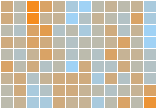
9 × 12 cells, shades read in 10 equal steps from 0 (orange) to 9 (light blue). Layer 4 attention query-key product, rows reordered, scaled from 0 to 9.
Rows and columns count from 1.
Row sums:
65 65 70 64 66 70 63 65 65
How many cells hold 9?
5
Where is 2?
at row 3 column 4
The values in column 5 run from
4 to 7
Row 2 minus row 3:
-2 -1 -3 3 -2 3 -1 -1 2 0 -2 -1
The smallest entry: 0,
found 2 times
